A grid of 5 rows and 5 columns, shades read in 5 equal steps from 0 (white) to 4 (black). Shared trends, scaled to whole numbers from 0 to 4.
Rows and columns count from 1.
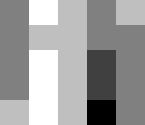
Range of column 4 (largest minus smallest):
2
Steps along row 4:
down up up down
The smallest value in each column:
1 0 1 2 1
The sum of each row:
6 8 8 8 8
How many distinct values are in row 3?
4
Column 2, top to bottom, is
0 1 0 0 0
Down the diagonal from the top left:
2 1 1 3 2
